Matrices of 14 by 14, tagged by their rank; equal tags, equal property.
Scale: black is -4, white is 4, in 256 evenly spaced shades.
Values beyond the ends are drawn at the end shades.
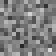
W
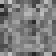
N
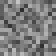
W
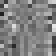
N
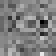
N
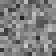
W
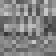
N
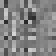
N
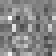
N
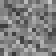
W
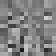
N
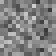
W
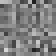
N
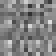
N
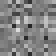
N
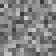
W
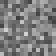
W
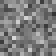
W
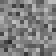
W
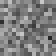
W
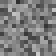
W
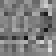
N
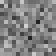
W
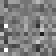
N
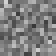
W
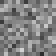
W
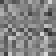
N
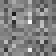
N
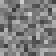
W
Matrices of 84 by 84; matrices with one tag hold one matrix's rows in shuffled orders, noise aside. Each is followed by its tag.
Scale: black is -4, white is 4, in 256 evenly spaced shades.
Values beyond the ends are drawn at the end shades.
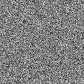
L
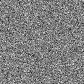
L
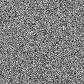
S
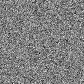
S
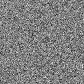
S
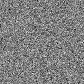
S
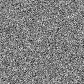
L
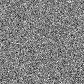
L
